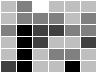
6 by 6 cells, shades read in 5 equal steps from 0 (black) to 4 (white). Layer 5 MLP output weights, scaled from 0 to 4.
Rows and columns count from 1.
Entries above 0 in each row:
6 6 5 5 5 4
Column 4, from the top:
3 2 1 3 2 3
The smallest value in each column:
1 0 1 1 0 1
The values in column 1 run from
1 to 3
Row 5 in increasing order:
0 2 2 3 3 3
